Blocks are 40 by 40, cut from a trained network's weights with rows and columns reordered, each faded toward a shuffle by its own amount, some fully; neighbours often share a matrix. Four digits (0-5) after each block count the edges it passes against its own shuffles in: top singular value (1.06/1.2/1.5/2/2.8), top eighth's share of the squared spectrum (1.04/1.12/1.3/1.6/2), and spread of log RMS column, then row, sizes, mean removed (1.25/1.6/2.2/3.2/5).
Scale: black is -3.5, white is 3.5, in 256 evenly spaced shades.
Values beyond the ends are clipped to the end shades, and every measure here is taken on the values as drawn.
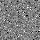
0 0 0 0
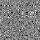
3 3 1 2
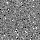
0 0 0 0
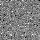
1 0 0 0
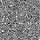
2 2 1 1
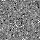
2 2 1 0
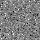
0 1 0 0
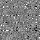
3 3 1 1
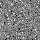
0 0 0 0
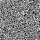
0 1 0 0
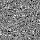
3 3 0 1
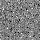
0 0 0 0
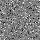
0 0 0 0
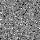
1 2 0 1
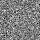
1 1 0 0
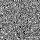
1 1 0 0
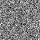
1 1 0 1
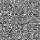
3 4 1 2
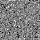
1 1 0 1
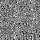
1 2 0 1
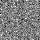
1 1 0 0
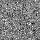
1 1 0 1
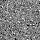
0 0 0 0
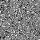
2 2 0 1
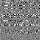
3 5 0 4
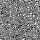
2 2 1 1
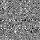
3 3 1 2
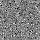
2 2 0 0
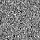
2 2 0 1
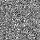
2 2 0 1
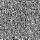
2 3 0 2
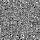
1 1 0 1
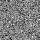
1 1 0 0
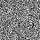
1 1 0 0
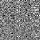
3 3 1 2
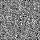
1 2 0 1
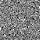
2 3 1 1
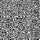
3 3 0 2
